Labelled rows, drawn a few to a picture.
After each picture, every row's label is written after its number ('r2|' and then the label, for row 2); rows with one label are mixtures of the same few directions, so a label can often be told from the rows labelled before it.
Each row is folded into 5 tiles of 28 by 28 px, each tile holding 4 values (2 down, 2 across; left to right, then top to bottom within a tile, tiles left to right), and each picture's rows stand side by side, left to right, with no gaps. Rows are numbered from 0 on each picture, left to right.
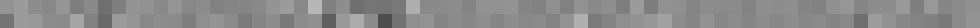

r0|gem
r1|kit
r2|kit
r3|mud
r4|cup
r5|mud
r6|cup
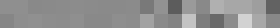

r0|gem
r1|kit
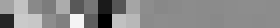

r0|gem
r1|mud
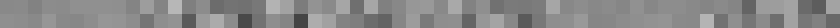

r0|kit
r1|kit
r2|cup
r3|kit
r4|cup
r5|mud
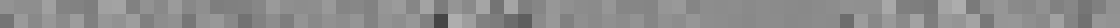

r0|mud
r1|kit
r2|mud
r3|cup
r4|mud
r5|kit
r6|mud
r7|gem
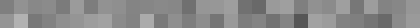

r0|cup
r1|mud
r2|cup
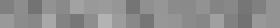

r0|kit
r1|gem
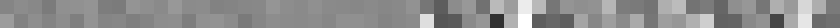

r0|mud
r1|kit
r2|kit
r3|gem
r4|mud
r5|gem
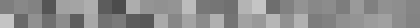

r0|mud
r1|mud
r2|cup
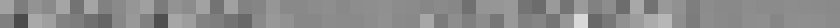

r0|cup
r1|cup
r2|gem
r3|mud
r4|cup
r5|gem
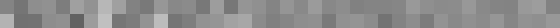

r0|gem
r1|cup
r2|kit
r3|mud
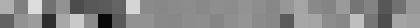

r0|kit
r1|gem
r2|gem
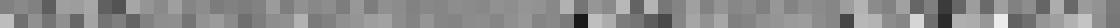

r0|mud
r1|kit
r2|cup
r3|gem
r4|cup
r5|cup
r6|gem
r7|cup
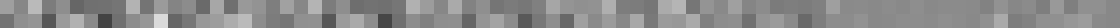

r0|kit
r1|cup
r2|kit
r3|kit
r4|mud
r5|kit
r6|cup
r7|cup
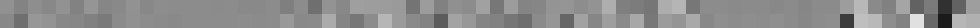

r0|cup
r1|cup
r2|kit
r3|cup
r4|mud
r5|gem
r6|gem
